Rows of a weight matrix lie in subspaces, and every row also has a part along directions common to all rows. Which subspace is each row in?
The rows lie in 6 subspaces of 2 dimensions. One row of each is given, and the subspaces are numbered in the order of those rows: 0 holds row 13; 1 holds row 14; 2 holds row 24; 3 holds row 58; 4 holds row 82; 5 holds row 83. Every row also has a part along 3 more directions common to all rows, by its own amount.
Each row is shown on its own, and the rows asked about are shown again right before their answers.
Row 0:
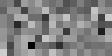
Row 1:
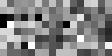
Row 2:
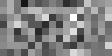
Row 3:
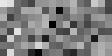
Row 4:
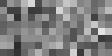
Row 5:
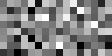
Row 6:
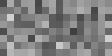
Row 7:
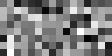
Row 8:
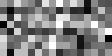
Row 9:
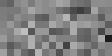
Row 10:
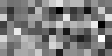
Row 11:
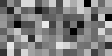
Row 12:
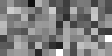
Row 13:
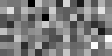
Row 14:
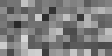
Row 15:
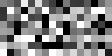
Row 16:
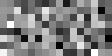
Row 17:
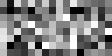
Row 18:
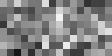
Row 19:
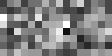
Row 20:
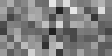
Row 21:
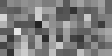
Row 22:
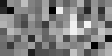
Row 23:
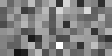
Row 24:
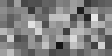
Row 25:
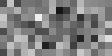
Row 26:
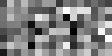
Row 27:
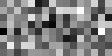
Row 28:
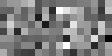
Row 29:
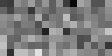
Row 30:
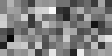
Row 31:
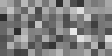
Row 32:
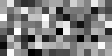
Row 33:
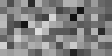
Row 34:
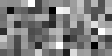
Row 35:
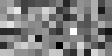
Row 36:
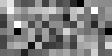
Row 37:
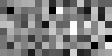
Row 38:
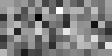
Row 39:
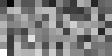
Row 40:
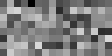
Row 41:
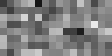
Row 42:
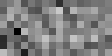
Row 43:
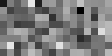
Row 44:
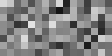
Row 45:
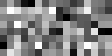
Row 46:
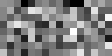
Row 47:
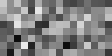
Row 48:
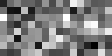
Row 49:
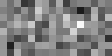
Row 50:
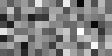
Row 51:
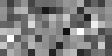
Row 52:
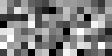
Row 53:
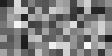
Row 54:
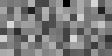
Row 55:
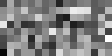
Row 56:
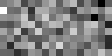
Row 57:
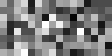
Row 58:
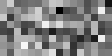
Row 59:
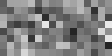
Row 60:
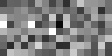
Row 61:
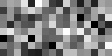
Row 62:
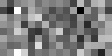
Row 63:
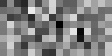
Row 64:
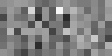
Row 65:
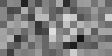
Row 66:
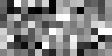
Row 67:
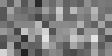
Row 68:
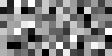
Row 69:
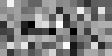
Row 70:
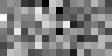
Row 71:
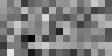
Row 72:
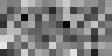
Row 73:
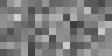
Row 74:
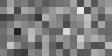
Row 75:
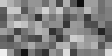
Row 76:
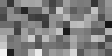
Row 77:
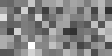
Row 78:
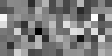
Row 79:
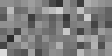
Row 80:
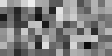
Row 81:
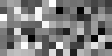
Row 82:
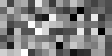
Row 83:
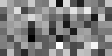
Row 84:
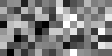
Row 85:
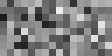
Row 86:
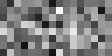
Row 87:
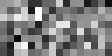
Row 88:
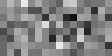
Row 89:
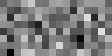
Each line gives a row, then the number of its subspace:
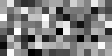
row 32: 1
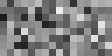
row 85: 5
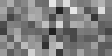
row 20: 3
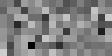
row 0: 1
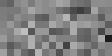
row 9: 3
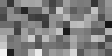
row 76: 1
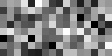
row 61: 0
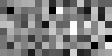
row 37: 0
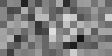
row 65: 4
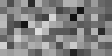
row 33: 4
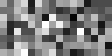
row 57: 4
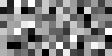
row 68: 5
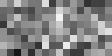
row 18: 3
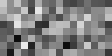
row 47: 4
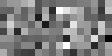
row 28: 0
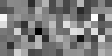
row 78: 0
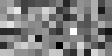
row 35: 0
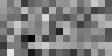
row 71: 1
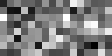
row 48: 5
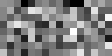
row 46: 4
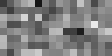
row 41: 1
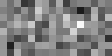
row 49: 4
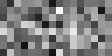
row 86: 3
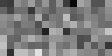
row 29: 1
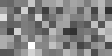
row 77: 0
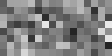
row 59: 4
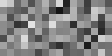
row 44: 1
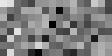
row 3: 1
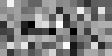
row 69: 3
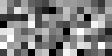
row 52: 2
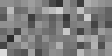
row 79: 2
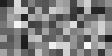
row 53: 1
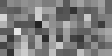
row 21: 2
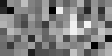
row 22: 0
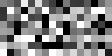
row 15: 1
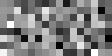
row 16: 0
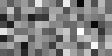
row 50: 0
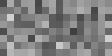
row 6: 4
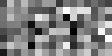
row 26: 3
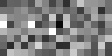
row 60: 3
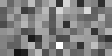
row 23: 5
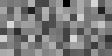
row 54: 0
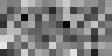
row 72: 2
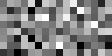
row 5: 5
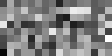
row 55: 3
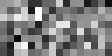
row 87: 4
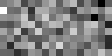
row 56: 5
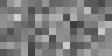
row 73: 3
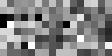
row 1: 2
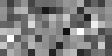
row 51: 2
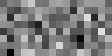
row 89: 2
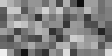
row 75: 5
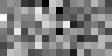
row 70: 1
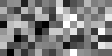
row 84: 4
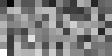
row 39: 1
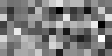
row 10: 3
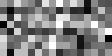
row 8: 3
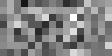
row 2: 4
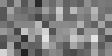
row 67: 2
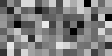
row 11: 4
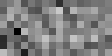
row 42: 2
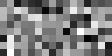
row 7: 2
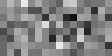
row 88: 4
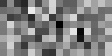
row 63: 4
